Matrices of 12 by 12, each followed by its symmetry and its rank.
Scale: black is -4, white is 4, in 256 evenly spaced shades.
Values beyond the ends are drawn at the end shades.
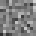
antisymmetric, full rank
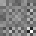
symmetric, rank two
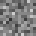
neither, full rank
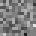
antisymmetric, full rank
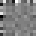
antisymmetric, rank two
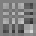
symmetric, rank one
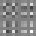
symmetric, rank one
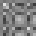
symmetric, rank two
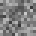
neither, full rank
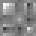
symmetric, rank two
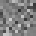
antisymmetric, full rank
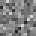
antisymmetric, full rank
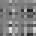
antisymmetric, rank two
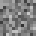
neither, full rank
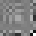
symmetric, rank two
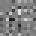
antisymmetric, rank two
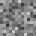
neither, full rank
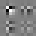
symmetric, rank one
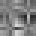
antisymmetric, rank two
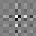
symmetric, rank one
